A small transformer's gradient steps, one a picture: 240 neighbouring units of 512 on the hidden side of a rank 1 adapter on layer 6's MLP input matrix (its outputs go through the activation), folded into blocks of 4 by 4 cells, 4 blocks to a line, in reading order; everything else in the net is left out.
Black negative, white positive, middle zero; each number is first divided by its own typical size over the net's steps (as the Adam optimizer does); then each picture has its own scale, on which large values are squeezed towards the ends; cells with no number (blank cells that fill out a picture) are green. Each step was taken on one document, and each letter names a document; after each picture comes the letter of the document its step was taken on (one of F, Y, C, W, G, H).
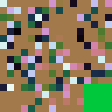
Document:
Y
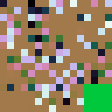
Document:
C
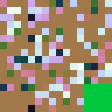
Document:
C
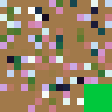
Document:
Y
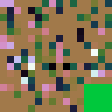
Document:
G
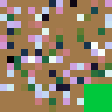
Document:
Y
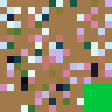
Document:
Y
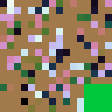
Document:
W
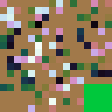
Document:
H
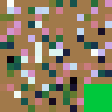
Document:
G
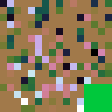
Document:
W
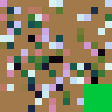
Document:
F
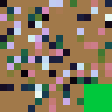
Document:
F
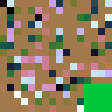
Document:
G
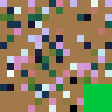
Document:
F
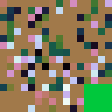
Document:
G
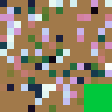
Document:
F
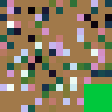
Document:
G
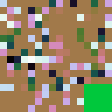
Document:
Y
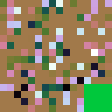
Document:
W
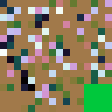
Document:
H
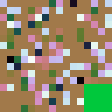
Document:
Y
